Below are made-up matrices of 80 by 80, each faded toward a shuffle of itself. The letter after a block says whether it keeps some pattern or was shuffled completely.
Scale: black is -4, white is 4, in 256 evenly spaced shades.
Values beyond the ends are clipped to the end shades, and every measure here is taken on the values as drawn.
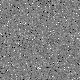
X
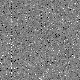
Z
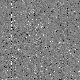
Z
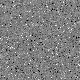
X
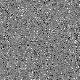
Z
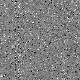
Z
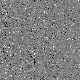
Z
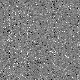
Z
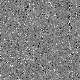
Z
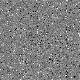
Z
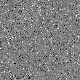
X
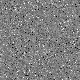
X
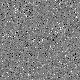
X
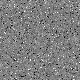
X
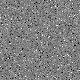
X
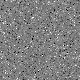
X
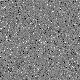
X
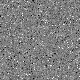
X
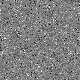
X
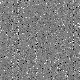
Z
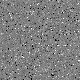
X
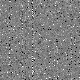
Z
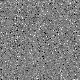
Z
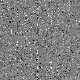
Z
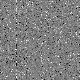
Z
